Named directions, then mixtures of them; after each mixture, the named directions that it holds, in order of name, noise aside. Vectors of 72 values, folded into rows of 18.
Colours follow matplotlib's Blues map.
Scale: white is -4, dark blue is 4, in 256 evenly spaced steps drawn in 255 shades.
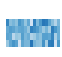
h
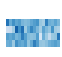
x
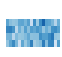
h, x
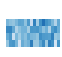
h, x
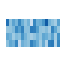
h, x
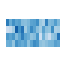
x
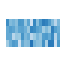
h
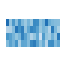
h, x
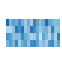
h, x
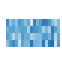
h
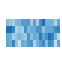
h, x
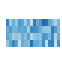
h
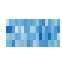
x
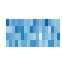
h, x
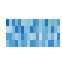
h, x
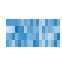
h, x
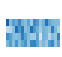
h, x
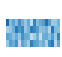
h, x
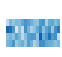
x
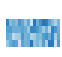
h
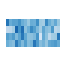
x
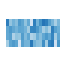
h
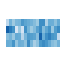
x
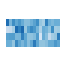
x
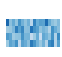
h, x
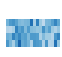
h, x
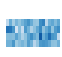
x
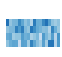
h, x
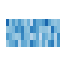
h, x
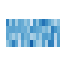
h
